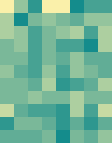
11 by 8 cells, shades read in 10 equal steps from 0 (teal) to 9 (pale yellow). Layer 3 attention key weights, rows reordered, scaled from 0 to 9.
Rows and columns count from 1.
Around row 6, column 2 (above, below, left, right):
4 4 5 2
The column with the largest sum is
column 1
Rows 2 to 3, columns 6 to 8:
3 5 5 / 6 2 6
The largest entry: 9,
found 3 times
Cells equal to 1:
6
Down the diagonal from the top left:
9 0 2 4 3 5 3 4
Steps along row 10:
up same down down up down up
